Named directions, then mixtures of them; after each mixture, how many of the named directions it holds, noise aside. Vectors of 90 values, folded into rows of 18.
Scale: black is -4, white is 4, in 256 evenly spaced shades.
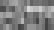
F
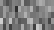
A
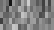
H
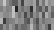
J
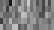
one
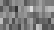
two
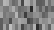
two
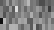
three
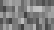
two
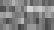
one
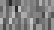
three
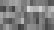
one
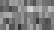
two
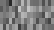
three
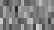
one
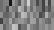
one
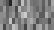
two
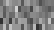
one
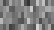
three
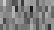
one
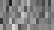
one
